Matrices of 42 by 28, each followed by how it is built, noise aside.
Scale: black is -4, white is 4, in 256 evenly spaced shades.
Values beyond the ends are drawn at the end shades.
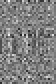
low rank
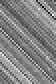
Toeplitz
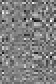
low rank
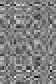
low rank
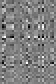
low rank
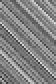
Toeplitz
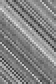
Toeplitz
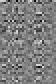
low rank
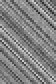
Toeplitz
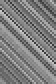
Toeplitz
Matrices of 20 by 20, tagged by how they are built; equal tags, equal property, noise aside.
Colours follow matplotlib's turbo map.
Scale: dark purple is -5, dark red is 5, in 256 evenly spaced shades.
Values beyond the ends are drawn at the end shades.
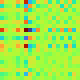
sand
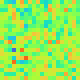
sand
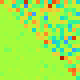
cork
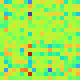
sand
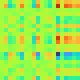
sand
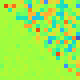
cork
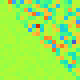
cork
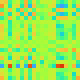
sand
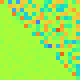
cork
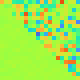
cork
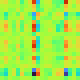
sand
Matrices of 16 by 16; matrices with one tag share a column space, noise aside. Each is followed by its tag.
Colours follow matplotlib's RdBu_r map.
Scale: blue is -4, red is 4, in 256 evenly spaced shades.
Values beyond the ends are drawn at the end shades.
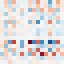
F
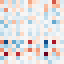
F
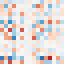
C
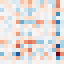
F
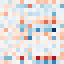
C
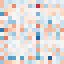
C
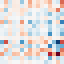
F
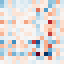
F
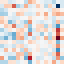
C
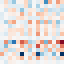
F
